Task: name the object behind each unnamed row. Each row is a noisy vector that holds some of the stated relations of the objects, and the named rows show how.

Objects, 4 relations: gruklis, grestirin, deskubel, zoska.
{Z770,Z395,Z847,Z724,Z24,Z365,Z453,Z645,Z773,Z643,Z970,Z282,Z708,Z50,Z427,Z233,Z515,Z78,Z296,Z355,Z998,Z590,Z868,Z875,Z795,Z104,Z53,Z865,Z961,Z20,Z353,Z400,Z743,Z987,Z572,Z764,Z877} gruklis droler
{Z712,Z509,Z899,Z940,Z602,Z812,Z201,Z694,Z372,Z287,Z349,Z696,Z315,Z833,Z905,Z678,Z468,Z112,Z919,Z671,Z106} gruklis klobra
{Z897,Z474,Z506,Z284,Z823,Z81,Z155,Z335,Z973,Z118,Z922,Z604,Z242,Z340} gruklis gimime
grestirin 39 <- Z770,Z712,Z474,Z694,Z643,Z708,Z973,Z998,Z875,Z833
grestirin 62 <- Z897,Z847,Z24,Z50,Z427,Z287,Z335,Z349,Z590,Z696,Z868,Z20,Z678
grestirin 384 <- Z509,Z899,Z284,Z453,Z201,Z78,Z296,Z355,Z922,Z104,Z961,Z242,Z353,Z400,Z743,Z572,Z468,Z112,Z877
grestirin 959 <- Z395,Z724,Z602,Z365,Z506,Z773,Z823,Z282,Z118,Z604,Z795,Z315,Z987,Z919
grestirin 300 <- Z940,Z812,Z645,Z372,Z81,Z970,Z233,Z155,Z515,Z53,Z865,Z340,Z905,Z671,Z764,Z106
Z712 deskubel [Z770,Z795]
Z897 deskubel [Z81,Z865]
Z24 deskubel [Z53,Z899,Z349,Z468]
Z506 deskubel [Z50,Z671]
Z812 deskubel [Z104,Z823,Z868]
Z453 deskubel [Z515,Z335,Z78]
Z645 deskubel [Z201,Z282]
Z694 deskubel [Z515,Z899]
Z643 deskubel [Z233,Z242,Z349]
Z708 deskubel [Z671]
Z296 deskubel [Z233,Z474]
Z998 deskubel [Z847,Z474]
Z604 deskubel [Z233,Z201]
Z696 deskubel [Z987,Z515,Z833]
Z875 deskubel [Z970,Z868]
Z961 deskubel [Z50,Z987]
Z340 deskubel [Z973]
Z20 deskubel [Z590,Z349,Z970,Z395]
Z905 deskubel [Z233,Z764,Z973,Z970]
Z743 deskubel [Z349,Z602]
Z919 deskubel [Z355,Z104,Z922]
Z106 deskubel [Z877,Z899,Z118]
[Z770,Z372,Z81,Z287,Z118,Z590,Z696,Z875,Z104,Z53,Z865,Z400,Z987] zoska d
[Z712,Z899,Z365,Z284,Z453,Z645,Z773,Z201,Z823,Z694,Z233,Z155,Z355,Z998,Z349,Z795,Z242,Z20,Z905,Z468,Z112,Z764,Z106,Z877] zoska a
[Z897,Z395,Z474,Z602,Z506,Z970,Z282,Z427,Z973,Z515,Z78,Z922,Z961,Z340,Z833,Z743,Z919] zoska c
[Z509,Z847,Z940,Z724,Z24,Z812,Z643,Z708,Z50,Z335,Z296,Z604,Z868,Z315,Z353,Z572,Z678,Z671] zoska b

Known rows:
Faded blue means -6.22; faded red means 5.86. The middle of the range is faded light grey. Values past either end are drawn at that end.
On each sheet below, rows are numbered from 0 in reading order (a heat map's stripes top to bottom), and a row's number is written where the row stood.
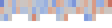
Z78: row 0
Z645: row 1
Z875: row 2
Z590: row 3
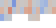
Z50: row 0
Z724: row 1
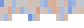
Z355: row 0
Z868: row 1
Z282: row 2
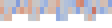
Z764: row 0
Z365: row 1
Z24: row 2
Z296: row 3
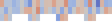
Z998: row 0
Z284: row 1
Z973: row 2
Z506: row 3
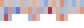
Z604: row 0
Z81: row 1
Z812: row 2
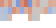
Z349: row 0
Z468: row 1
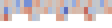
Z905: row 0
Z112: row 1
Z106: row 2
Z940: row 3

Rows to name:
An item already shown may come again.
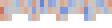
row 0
Z315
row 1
Z506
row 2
Z919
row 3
Z20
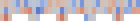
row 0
Z905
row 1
Z515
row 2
Z905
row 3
Z50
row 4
Z233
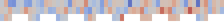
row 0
Z708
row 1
Z453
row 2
Z50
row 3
Z643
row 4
Z970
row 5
Z372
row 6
Z372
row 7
Z922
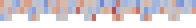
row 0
Z770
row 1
Z643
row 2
Z118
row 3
Z970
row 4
Z671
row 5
Z340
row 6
Z708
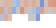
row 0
Z823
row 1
Z696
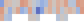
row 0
Z899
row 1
Z515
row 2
Z678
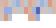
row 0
Z712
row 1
Z694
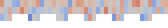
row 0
Z770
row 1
Z897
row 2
Z696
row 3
Z155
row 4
Z335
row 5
Z427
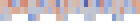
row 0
Z287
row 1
Z427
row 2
Z201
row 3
Z961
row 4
Z847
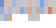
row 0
Z743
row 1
Z987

